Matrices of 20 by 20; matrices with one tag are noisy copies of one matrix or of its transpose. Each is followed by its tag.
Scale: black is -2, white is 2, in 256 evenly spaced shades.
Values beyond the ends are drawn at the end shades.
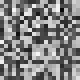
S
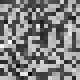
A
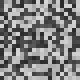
A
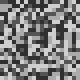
A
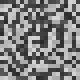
A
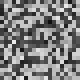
A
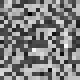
A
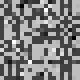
S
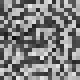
A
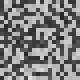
A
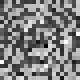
A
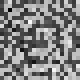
A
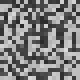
A
